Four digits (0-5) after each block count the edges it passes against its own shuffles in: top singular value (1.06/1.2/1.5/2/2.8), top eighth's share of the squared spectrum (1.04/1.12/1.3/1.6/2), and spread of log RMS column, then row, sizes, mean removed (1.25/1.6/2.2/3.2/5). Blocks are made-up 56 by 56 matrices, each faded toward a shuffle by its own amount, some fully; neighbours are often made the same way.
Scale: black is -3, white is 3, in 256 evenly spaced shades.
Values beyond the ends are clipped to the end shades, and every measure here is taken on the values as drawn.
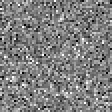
0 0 0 0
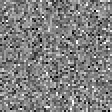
0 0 0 0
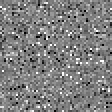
3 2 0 1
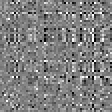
5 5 3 3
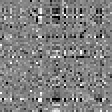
4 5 3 3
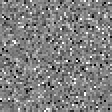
2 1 0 0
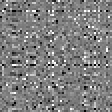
4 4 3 3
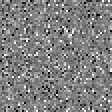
3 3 1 1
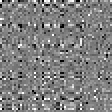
4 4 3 3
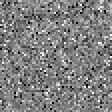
1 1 0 0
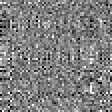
4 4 2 3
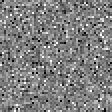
0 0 0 0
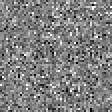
2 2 0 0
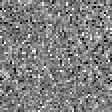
0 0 0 0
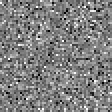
0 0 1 0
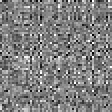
4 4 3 3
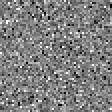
1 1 0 0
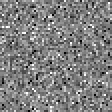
3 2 1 0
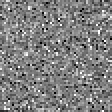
0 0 0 0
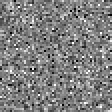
1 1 0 0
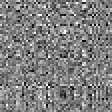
4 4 2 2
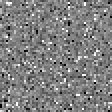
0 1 2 0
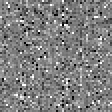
1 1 2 0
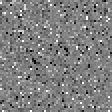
0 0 0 0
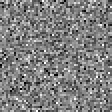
0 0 0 1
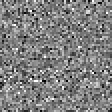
1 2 0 2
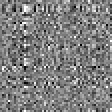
4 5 3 3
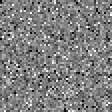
0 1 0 0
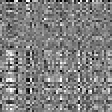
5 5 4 3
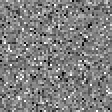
2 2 0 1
